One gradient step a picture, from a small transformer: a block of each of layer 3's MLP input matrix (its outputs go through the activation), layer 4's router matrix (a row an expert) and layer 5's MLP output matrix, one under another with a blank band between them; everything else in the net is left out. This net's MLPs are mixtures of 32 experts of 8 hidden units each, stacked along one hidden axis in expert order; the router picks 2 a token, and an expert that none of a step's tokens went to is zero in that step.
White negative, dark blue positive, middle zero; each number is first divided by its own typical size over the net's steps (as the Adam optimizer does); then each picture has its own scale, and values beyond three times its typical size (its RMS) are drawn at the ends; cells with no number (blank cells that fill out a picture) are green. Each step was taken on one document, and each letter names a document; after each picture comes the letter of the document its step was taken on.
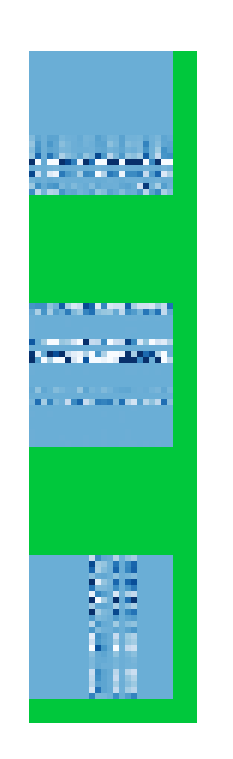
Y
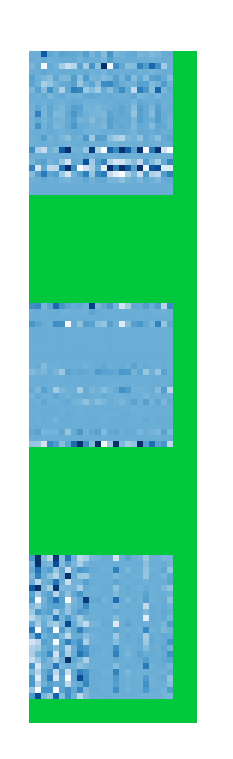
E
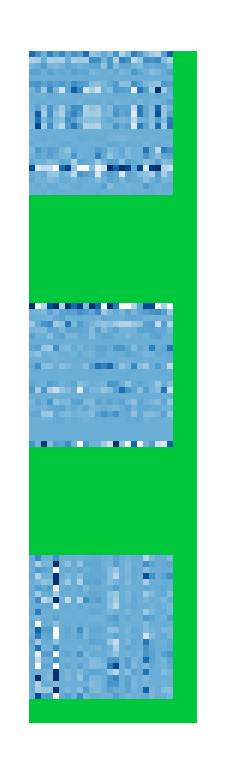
E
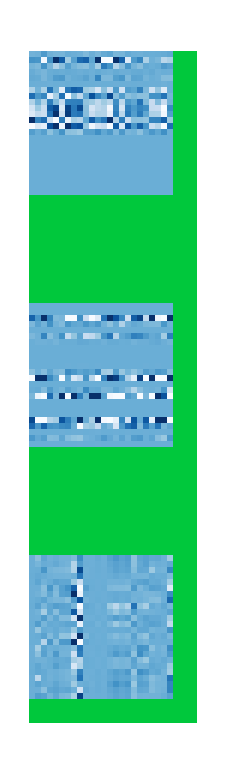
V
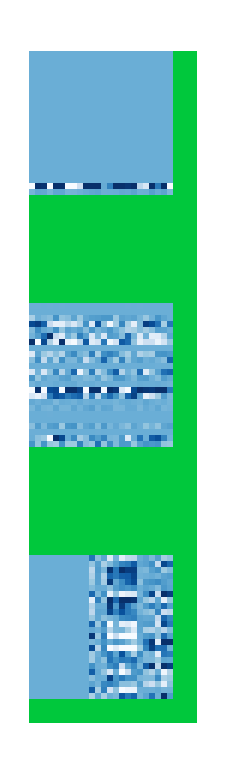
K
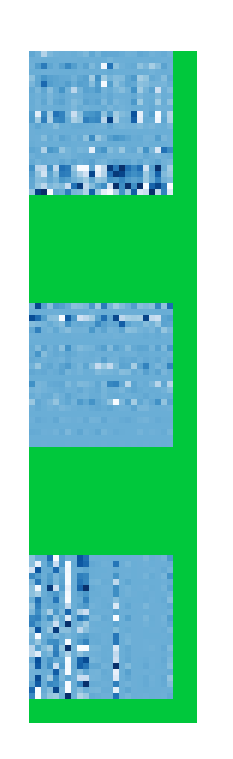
E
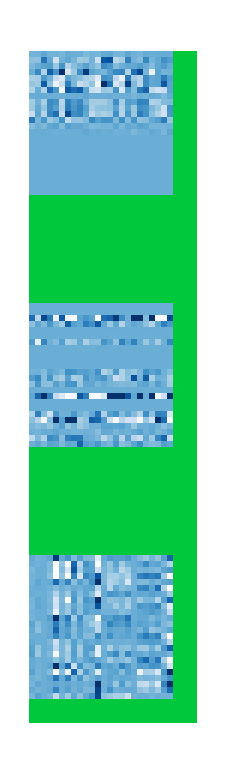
V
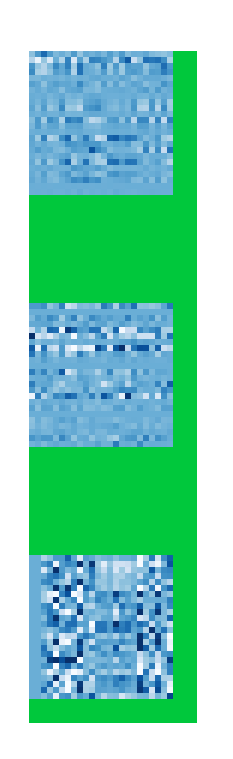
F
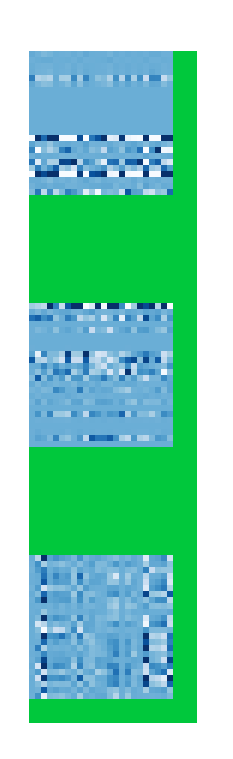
Y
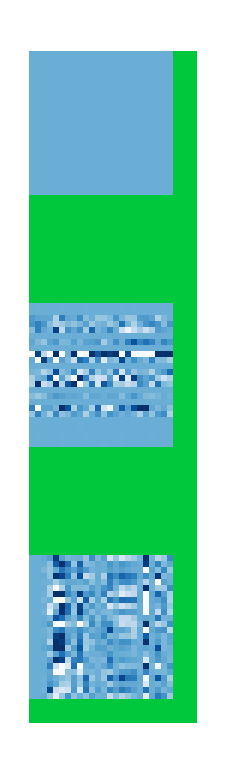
K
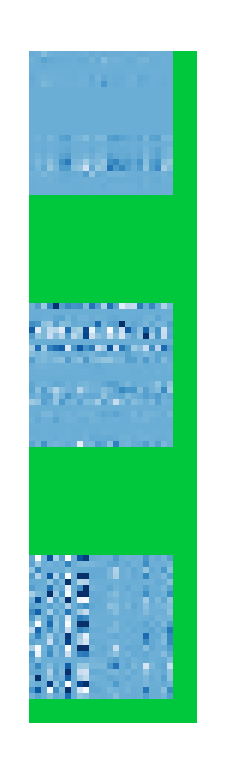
E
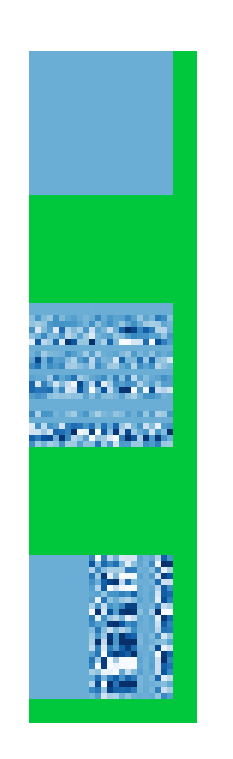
K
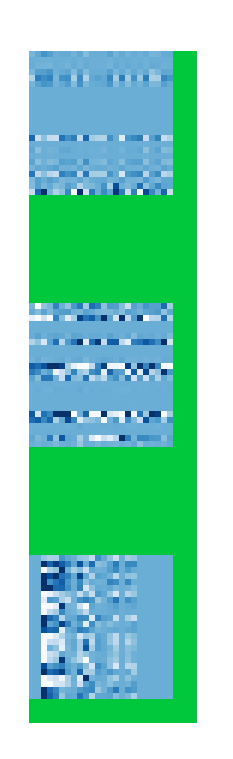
Y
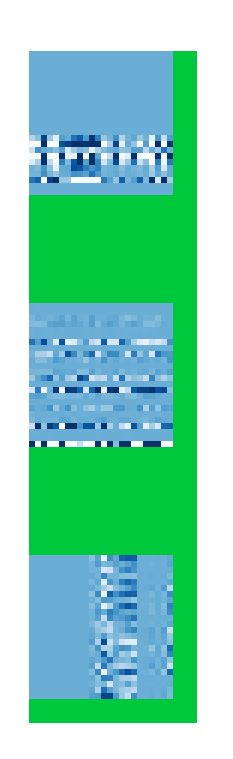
K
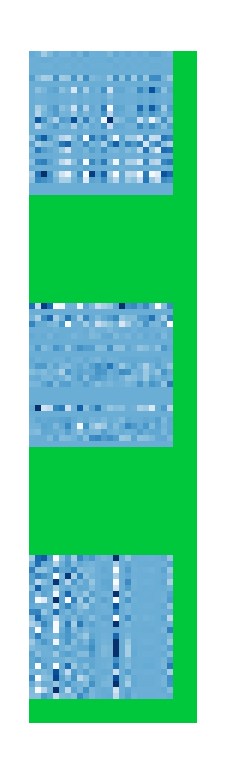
E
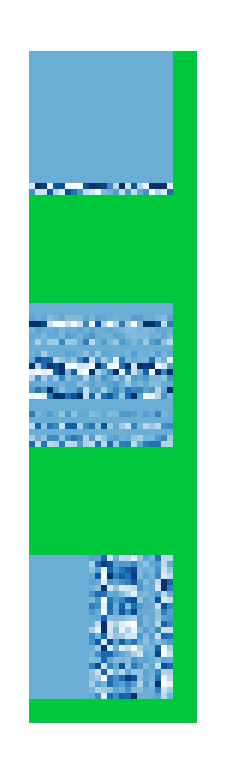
K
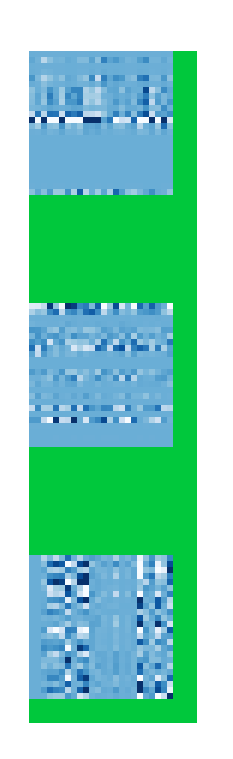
F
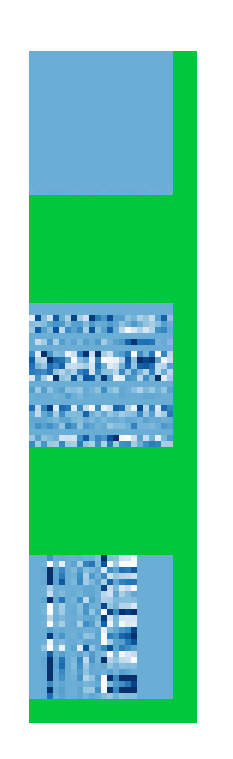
K
